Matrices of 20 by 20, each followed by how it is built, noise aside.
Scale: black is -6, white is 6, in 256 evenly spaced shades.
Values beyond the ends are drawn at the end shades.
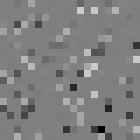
sparse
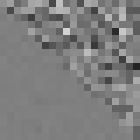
upper triangular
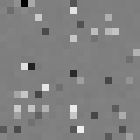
sparse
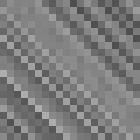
Toeplitz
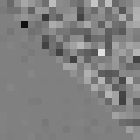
upper triangular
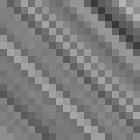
Toeplitz
